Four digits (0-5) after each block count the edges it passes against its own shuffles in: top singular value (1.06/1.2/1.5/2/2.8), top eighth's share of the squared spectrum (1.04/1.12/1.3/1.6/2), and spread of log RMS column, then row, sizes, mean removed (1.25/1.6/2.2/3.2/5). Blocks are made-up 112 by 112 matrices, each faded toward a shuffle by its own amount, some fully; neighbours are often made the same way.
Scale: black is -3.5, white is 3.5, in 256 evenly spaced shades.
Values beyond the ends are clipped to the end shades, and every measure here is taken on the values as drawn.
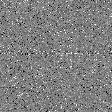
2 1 0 1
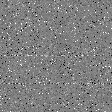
1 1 0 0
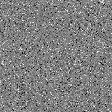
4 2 1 0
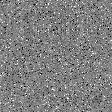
3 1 0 0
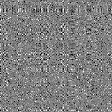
5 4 3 3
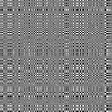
5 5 5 5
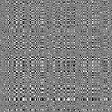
5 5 4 4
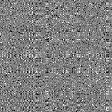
5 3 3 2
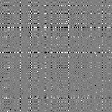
5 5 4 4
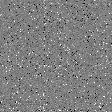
3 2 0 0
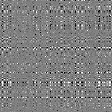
5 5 4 4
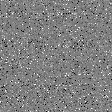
3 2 0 1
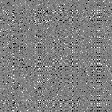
5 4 3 3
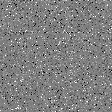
3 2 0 1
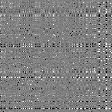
5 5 3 3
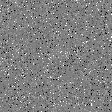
2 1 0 0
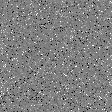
0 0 0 0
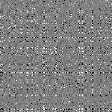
5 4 3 3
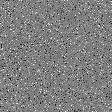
0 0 0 0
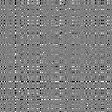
5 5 4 4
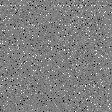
3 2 0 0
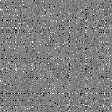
5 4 2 2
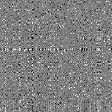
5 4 2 2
